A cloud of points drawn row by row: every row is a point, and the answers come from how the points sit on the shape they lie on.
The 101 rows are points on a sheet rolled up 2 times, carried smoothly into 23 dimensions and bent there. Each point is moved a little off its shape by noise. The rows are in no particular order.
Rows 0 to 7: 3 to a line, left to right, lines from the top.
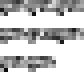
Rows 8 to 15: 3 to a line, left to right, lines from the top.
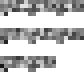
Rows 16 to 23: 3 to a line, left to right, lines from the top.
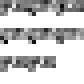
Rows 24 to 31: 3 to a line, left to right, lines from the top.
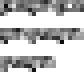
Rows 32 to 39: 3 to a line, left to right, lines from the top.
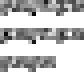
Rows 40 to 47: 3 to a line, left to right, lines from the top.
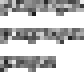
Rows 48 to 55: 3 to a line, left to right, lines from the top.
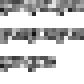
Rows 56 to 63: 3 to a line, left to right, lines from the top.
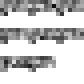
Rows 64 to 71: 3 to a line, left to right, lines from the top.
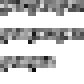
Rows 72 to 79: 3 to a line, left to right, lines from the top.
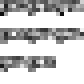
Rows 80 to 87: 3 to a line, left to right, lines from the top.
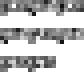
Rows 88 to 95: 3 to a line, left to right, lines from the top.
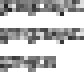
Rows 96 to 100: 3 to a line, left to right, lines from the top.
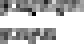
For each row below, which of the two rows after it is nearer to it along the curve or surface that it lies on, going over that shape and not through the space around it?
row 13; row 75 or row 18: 18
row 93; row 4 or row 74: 74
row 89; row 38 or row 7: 38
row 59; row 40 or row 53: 40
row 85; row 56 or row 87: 56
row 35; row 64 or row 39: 64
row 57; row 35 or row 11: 35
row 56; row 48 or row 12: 12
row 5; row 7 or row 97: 97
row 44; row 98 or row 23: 98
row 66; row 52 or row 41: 52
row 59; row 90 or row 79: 79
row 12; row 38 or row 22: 22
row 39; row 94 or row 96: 96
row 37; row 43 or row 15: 15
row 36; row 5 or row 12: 5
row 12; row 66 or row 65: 66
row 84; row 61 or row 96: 96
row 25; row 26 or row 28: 28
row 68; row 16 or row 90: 16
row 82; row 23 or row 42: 23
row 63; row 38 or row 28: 28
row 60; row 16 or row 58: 58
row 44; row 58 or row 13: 58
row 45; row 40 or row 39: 40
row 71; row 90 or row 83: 83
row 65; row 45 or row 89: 89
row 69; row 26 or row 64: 26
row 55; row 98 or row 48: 48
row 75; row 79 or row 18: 79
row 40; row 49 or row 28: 28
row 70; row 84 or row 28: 28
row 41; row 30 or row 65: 30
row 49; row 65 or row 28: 28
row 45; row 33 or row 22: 22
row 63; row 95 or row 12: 12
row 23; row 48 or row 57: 57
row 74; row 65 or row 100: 100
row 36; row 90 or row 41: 90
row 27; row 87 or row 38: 87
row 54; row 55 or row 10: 55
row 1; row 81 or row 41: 81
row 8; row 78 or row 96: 78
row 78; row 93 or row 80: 93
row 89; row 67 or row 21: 21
